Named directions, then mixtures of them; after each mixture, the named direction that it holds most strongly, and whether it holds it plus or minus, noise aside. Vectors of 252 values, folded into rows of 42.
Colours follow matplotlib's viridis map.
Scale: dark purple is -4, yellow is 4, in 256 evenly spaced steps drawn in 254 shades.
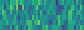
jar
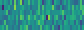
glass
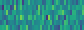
glass, plus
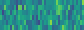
jar, minus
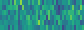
jar, plus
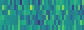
glass, minus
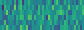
glass, plus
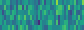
jar, minus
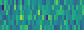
glass, plus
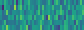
glass, plus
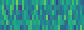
jar, plus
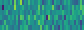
glass, plus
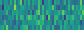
glass, plus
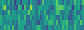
jar, minus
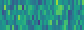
jar, minus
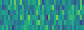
glass, plus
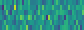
glass, plus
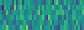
glass, plus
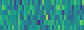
glass, minus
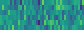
glass, minus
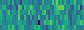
jar, minus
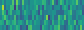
glass, minus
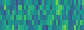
jar, minus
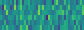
glass, plus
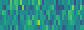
jar, plus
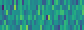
glass, plus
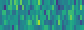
jar, plus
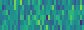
glass, plus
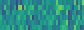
jar, minus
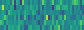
glass, minus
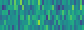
glass, plus
